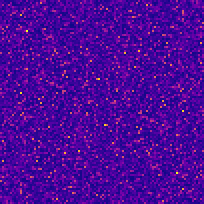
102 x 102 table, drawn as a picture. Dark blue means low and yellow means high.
Symmetry: a half turn. Slope: none. Stripes: none. Seam: none. Odd rows or columns: none. Grain: fine. Histogram: skewed, a long tail of high values. Average level on the scale: 10%.
